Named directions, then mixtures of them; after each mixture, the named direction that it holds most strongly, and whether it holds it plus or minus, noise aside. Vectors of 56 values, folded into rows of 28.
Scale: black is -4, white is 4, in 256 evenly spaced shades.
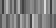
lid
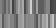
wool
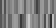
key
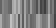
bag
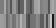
key, minus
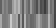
bag, plus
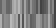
bag, plus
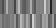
lid, plus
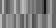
lid, minus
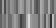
key, plus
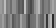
key, minus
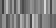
lid, plus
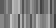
bag, plus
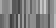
bag, minus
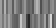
key, minus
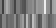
lid, plus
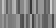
wool, minus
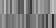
wool, minus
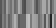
key, plus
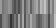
bag, minus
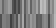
bag, minus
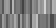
lid, plus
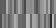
key, plus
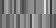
lid, plus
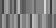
lid, plus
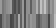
bag, minus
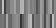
key, plus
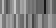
lid, minus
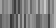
bag, minus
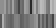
wool, minus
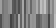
bag, minus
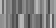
key, minus
